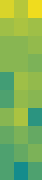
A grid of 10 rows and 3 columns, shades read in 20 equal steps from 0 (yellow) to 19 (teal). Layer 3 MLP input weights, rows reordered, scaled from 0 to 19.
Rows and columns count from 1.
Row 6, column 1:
14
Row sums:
7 20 26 28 30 31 32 34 36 47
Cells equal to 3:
0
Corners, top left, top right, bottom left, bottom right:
2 0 14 14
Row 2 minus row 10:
-7 -13 -7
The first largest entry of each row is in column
2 1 1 3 1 1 3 1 1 2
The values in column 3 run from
0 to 17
